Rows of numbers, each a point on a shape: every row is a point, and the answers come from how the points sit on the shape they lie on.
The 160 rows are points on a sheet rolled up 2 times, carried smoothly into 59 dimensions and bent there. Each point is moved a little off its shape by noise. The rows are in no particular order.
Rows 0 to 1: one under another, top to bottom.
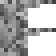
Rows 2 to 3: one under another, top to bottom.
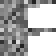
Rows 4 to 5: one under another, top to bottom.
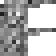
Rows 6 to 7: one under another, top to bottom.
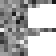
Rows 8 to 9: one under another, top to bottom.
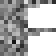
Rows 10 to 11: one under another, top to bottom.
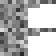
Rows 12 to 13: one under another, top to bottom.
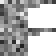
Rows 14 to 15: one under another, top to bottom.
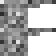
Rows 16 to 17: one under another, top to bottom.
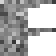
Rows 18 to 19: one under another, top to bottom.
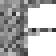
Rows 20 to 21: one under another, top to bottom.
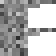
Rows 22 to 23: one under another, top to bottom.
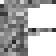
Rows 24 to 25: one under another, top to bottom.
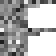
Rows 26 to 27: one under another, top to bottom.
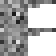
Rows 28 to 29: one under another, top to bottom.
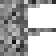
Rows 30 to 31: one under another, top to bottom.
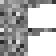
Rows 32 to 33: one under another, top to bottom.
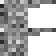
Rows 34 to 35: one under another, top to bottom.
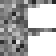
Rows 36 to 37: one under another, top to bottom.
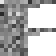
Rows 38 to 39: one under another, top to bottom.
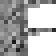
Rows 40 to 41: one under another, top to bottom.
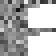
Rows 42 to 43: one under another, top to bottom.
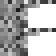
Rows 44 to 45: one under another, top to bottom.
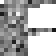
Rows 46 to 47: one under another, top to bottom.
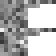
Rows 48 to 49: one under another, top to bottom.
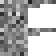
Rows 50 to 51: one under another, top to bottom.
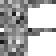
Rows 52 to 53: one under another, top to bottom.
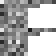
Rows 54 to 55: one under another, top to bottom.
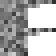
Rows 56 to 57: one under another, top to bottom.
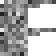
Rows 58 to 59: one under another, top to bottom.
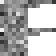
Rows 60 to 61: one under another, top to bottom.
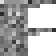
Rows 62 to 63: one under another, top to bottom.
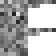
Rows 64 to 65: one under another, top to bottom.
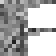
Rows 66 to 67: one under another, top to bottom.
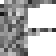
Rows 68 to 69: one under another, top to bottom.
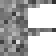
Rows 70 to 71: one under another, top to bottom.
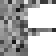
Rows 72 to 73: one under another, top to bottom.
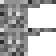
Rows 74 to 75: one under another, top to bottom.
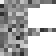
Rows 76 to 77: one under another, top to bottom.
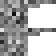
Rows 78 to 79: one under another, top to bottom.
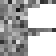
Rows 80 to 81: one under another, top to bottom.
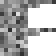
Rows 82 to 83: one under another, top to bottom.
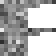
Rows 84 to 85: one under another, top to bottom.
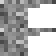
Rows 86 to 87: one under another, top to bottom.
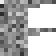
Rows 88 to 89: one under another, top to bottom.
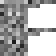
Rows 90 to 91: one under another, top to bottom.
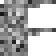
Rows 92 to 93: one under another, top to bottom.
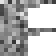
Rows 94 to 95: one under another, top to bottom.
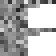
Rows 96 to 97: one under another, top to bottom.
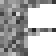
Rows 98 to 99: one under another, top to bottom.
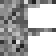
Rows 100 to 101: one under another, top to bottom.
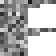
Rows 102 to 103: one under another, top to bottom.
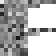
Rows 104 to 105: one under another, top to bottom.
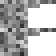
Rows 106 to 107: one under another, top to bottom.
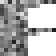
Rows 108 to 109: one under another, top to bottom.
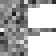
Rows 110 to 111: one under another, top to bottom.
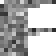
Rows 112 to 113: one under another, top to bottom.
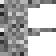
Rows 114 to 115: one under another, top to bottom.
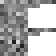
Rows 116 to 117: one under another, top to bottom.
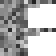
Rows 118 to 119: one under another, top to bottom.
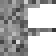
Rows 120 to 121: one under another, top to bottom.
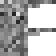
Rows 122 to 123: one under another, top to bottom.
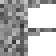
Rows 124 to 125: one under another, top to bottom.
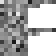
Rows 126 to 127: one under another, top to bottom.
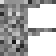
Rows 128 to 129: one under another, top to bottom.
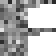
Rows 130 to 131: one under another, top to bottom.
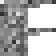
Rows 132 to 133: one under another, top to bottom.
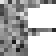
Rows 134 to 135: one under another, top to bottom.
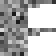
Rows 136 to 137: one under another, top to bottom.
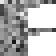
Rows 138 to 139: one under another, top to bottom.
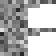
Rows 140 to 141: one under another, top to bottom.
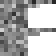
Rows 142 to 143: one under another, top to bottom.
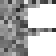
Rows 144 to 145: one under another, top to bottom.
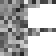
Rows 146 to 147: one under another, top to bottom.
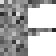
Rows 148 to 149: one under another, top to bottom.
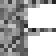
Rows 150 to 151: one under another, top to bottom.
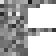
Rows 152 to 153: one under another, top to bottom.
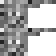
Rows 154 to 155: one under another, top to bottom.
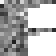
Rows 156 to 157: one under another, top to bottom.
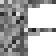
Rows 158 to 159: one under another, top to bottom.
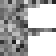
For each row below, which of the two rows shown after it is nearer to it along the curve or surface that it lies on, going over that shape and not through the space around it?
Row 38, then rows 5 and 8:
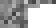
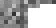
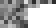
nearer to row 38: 5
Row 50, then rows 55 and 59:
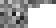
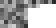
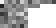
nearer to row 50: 55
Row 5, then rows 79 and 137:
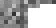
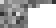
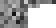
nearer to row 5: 79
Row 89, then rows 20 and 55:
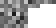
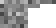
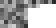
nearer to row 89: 55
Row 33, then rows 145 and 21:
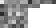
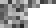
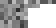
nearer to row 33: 145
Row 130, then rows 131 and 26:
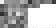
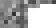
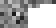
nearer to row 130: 131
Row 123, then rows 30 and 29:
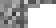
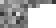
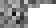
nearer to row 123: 30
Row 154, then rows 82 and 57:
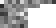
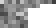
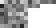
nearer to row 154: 57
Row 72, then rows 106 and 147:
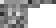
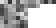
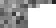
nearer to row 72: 147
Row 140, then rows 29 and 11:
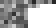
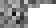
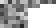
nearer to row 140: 29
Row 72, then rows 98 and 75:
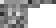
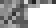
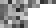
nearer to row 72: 75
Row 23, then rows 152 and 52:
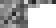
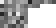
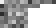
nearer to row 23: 152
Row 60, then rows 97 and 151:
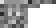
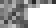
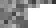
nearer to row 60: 151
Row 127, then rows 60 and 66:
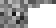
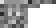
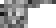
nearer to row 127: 66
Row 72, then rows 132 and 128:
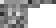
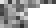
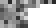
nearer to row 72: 132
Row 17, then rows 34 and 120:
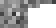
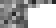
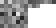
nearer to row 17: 34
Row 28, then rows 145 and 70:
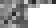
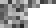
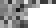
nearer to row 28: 70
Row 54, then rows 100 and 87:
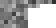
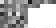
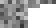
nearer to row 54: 87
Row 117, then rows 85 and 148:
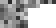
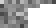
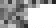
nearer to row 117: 148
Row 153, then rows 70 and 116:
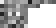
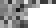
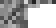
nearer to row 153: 116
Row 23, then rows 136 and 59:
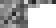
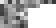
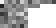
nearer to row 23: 136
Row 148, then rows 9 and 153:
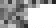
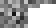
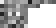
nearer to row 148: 9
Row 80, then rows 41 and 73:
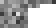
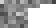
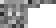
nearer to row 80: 73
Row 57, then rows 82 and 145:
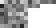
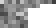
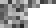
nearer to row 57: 145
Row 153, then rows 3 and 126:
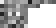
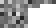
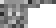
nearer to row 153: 3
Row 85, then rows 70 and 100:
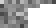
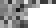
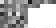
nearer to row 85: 70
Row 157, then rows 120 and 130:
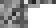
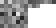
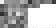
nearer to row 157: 120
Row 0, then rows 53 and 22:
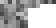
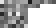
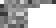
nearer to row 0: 22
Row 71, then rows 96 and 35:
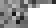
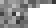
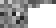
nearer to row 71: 35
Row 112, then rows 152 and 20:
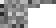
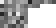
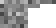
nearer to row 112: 20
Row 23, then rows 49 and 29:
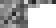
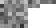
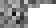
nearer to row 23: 29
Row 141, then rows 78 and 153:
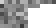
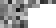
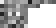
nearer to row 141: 78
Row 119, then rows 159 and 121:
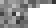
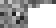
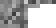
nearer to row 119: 121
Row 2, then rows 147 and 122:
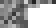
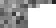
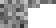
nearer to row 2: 147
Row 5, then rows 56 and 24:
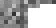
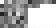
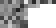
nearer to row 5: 24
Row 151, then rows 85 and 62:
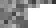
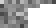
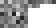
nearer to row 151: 85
